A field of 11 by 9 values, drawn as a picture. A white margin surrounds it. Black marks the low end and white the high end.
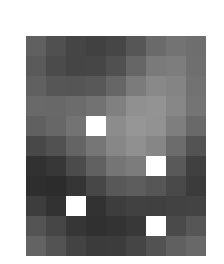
Four lone cells stand out, each far higher than its neighbours. The ninth with the highest average is the centre. The halves do not mirror each other. Overall the values sit about 40% of the way up the scale.
